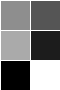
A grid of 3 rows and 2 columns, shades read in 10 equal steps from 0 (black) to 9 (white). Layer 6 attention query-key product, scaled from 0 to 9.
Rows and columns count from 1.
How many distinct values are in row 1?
2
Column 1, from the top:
5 6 0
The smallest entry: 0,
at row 3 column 1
